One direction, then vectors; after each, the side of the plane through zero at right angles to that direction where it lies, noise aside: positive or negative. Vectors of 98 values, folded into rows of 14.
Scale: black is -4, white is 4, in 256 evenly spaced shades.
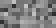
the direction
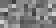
negative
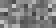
negative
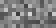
negative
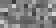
negative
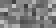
negative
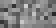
positive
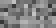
positive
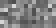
negative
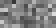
negative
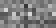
negative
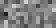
negative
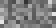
negative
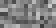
negative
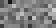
negative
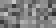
positive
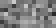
positive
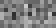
positive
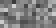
negative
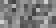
negative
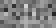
positive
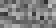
negative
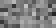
positive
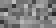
positive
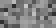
positive
